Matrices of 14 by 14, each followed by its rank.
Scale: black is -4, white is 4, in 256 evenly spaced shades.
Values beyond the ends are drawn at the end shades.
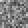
full rank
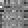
three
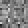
three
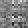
three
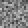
full rank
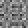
three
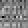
three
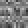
three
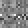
three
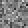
full rank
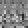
three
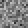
full rank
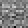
three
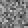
full rank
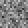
full rank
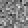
full rank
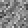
full rank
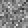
full rank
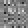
three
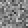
full rank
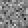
full rank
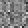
three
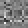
three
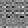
three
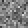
full rank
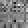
three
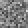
full rank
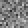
full rank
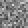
full rank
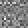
three
